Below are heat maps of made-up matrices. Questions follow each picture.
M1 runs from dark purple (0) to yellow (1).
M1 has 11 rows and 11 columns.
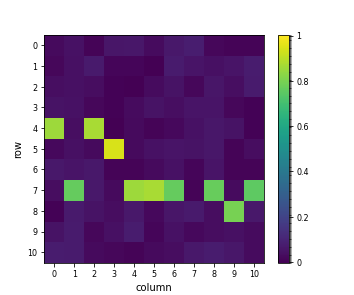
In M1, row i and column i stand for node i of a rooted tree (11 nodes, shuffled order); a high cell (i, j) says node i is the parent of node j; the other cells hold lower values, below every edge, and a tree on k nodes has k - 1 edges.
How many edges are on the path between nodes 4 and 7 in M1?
1
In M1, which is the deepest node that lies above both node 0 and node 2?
4
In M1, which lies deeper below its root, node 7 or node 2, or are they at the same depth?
node 2
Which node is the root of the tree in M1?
7
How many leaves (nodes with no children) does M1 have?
7
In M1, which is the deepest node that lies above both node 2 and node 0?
4
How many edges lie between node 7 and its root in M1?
0
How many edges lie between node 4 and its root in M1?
1
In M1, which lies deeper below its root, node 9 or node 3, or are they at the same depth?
the same depth
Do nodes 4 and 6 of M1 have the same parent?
yes
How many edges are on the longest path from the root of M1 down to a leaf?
2
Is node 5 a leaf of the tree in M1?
no
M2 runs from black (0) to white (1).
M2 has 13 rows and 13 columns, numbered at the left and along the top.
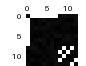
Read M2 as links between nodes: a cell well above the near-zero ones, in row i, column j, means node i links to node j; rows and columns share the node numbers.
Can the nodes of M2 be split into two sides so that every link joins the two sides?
yes
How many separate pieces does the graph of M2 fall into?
2
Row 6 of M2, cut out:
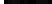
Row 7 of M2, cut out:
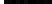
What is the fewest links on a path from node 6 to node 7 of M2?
2
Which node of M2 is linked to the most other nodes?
node 0
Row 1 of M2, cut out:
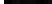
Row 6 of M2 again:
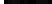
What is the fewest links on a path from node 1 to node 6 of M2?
2
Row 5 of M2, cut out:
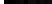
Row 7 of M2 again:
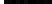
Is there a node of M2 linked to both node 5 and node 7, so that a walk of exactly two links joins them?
yes
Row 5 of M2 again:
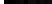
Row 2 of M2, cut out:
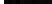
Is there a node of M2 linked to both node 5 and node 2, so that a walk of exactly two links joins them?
yes
